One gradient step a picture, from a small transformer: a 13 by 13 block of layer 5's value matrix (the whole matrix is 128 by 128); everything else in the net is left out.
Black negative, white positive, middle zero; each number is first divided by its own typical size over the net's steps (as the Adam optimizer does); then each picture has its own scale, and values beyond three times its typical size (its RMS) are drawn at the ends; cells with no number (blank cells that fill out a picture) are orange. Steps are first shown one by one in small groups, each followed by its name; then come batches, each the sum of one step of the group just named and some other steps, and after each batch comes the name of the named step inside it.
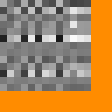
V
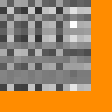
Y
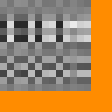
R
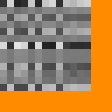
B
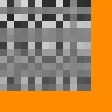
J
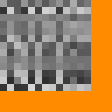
B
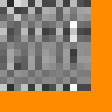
Y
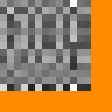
B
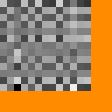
Y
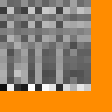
B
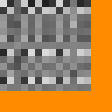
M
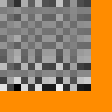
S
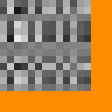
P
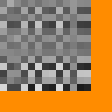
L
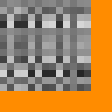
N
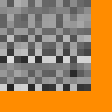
N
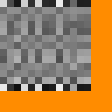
S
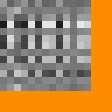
N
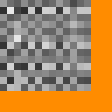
P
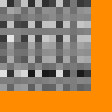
N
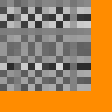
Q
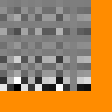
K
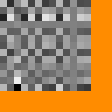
K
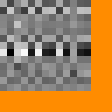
Q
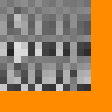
K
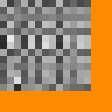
K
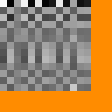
Q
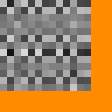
Q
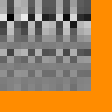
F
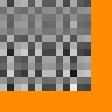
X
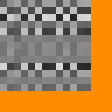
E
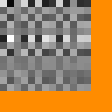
F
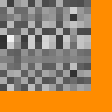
E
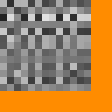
E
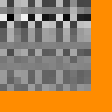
F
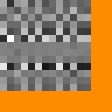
E
